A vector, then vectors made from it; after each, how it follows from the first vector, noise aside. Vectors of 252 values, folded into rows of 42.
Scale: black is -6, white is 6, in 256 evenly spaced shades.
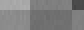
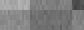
copied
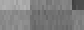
copied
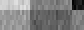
scaled up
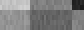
scaled up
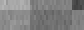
copied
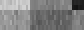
scaled up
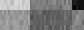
scaled up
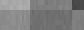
copied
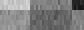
scaled up
